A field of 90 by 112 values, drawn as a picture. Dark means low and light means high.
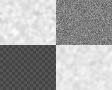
It is made of 2 by 2 panels. Panel 1,1: very high, blotchy, faint in contrast. Panel 1,2: middling, fine-grained. Panel 2,1: low, checkered, faint in contrast. Panel 2,2: very high, blotchy, faint in contrast.
